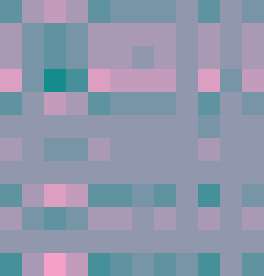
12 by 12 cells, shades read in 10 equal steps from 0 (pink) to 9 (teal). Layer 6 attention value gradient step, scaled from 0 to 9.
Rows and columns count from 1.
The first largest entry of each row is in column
1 3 3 3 1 10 3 1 10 3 1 1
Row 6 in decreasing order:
5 4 4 4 4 4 4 4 4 4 4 4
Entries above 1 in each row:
12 12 12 9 12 12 12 12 11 12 12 11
